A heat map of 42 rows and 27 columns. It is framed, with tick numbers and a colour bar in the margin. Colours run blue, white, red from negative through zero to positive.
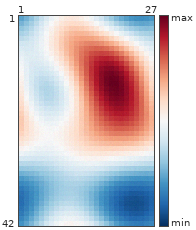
The ninth with the lowest average is the bottom right. Values change most from cell to cell in the top right. The texture varies smoothly and slowly. No regular stripes run through it.
